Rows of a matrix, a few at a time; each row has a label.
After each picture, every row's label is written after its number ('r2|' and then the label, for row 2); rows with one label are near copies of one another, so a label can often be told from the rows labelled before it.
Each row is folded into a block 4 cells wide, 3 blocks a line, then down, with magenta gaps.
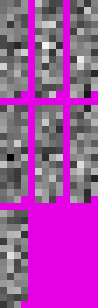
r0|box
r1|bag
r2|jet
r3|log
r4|box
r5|jet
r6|bag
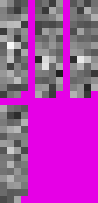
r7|bag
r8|jet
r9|jet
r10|bag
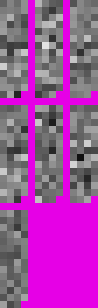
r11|box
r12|bag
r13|log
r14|box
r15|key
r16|log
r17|key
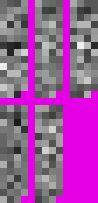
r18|box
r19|bag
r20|bag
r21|key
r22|bag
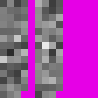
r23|log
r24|bag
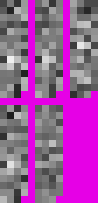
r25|jet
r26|jet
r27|bag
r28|jet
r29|log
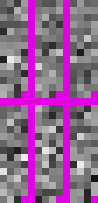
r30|jet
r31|box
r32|log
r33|box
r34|bag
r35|jet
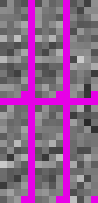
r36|log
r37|log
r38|jet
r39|log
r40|log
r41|key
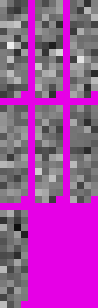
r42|bag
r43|box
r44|jet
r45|log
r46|box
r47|key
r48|key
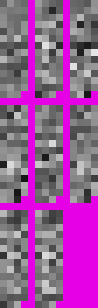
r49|log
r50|bag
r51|box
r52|jet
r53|log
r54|jet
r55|bag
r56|bag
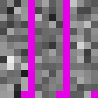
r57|jet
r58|key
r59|bag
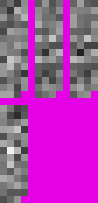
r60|jet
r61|log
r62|log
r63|bag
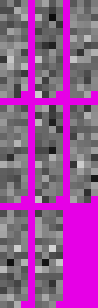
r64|jet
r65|key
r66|log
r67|log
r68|key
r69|jet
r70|log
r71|log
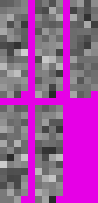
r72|box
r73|jet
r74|key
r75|log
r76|box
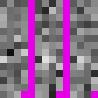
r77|log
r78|jet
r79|jet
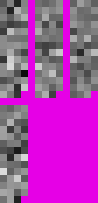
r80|jet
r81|box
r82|log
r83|box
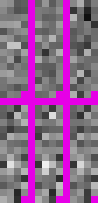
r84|bag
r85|log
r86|key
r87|jet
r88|jet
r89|jet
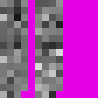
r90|key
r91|box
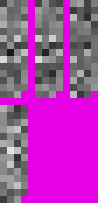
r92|log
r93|log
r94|key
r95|bag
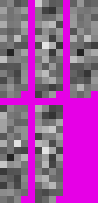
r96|log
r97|bag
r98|log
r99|log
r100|bag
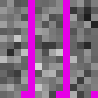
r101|log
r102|box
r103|key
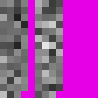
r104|key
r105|bag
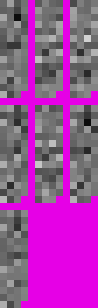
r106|key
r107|log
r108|log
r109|key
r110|log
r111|key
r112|key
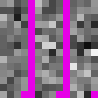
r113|key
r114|bag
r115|box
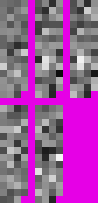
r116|box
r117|jet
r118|jet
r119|bag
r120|box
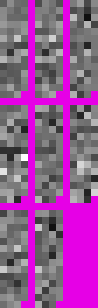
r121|log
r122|log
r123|key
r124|box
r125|key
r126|jet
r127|log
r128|key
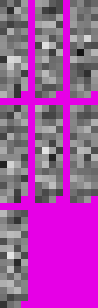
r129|jet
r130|bag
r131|log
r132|jet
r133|bag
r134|bag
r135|bag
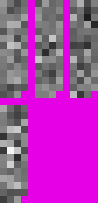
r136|bag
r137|log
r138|key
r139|bag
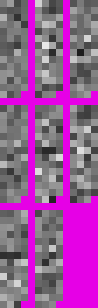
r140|key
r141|bag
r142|log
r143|log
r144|box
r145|bag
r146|box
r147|log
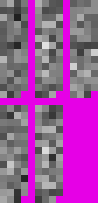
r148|key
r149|bag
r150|box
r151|jet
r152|bag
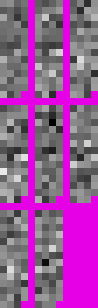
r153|key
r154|box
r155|jet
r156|box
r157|key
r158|log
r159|jet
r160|log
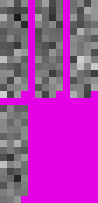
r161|key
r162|key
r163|jet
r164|log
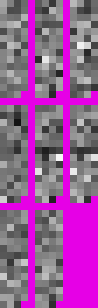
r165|bag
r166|jet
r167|bag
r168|key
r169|box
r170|box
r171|box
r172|jet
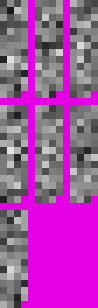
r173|jet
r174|box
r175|bag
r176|bag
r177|bag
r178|box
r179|jet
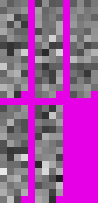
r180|box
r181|log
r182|log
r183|box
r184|jet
